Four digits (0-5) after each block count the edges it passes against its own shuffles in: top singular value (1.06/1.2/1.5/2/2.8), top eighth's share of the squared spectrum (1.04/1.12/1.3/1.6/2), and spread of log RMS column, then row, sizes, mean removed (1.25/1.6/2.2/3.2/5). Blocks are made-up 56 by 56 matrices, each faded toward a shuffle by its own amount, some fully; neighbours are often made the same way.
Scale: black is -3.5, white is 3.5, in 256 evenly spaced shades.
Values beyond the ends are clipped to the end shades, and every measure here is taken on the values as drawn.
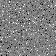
0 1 0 0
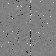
3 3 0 0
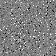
2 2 1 0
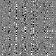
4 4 3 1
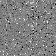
2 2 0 0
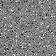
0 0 0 0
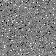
0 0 0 0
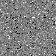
1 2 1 1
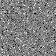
1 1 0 1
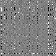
4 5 3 2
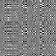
5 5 3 3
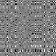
5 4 3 3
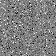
1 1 0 0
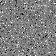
0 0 0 0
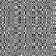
5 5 4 3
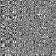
4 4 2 2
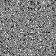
3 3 1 1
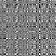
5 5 3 3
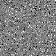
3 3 1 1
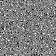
2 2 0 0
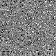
3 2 1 1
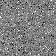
2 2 0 0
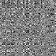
4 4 2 2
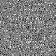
3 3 1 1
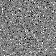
1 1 0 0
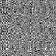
4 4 2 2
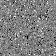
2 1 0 0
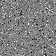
0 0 0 0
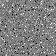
0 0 0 0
